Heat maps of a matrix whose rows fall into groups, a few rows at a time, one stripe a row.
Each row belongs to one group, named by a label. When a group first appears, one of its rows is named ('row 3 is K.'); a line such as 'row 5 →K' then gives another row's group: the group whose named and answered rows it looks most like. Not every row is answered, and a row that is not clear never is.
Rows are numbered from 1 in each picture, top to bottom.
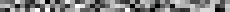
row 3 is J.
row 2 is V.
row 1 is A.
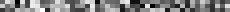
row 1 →J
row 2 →J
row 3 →A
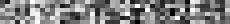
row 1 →J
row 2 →V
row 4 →J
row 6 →J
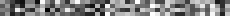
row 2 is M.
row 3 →A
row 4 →M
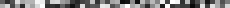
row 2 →M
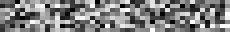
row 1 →J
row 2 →A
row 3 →M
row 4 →V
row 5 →V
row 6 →J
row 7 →M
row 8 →A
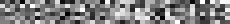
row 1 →M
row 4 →M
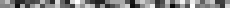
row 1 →V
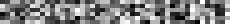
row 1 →M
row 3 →V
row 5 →M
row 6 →M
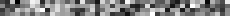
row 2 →J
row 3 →A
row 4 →A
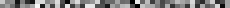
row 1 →V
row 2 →J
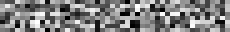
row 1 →A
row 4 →A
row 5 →M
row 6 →J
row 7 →J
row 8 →A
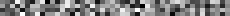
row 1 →A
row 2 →J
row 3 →M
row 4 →J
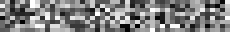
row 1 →J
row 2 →J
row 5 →J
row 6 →M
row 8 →A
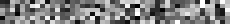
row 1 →M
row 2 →J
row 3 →V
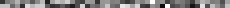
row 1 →A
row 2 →M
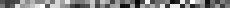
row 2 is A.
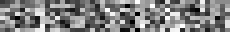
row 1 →M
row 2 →A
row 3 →M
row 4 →A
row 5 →V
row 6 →V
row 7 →V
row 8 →A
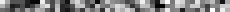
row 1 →V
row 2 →V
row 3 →M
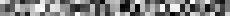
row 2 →A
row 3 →A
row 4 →J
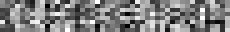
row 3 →M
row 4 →A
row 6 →J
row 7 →A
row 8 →A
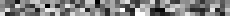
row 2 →A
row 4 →V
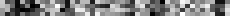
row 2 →V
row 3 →V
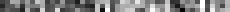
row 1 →M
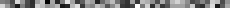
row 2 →V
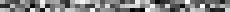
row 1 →V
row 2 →M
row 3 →J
